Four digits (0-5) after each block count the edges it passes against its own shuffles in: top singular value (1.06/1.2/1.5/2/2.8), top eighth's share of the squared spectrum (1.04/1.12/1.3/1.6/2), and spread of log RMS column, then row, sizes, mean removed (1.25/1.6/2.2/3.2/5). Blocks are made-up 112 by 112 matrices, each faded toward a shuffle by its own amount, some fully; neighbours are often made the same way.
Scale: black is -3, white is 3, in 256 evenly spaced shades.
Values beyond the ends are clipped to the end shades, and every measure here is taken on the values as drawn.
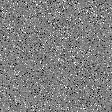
0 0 0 0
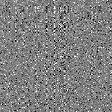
4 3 2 2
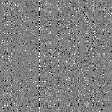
5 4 3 2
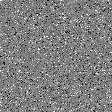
2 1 0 0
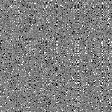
4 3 2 1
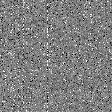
3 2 2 0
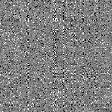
4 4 3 2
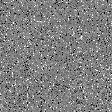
3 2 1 0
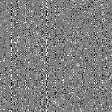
5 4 3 2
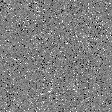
2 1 1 0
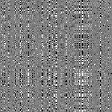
5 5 4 3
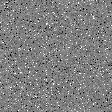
2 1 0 0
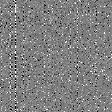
4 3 3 1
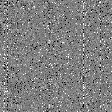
4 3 2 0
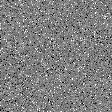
2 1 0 0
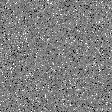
1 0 0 0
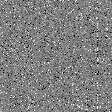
3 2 1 0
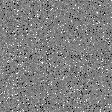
2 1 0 0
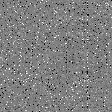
3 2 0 0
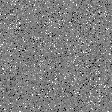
3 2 1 0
